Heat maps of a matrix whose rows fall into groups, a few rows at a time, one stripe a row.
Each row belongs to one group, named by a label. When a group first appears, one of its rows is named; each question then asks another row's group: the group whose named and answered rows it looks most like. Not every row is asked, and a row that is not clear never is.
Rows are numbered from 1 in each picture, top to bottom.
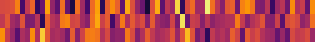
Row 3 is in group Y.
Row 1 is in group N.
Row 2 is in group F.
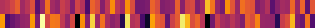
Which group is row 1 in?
N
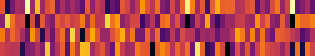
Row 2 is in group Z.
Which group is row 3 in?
F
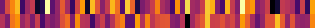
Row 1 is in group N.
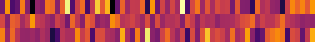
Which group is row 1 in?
F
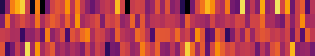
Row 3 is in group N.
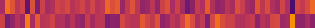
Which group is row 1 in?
Z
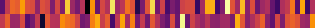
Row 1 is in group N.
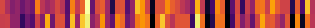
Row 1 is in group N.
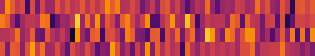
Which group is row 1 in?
Z
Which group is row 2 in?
Y
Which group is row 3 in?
N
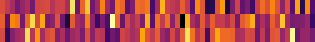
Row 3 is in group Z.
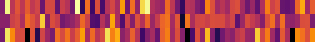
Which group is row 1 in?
Y
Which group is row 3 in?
Z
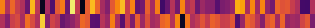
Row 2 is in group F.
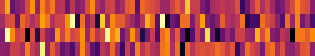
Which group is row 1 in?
Y
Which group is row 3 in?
Z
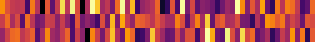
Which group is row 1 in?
F
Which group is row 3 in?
N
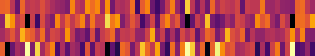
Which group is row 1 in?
Y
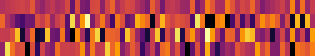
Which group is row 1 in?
N
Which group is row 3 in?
N
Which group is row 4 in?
Z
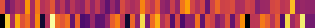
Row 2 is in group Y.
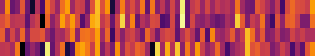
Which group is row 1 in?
F
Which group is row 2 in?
F
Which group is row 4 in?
N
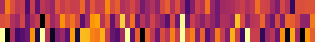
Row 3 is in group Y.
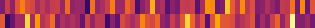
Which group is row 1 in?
N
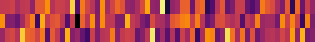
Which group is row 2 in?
Y
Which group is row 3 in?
N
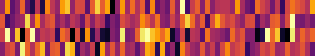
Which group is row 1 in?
F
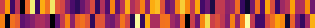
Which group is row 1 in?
Y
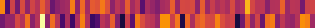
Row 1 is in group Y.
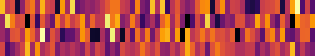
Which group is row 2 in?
Z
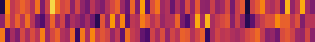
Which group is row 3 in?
Y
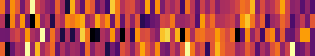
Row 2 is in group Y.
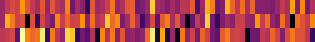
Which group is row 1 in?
N
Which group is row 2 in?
Z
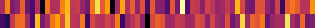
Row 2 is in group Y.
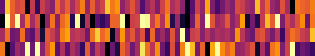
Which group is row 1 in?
Z
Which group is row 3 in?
F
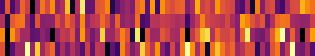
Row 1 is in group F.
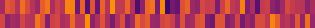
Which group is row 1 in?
N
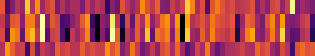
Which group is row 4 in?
Z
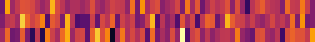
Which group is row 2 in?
N
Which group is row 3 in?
F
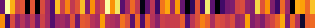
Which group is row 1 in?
Z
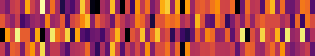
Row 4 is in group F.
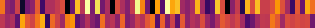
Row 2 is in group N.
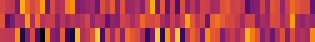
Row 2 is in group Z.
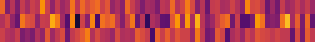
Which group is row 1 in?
Y
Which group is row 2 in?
Y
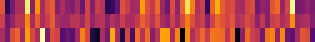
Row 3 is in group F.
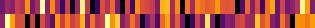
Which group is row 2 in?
Z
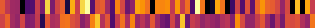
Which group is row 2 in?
F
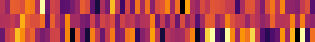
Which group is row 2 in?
N
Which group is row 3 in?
N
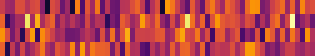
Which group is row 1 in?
N
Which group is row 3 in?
Y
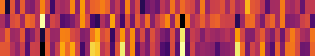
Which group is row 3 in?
F
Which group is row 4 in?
F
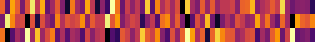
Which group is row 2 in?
Z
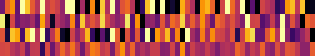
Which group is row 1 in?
N
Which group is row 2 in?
Y
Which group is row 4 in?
F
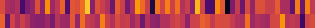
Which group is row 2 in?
Y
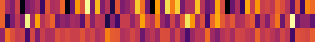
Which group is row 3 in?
Z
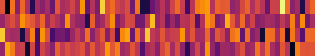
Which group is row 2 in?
N
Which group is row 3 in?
Y
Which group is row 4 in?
Z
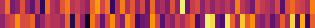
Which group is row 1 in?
F
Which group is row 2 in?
N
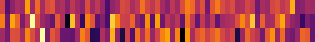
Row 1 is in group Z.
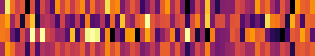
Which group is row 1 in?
Z
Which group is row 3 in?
Y
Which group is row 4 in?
Z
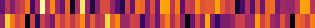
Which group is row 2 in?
Z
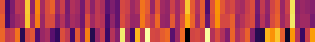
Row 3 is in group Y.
